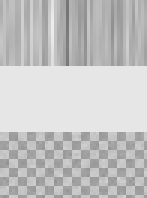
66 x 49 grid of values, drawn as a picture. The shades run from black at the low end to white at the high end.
The table splits into 3 rows of 1 panel. Panel 1,1: high, streaked downward. Panel 2,1: very high, flat. Panel 3,1: high, checkered.
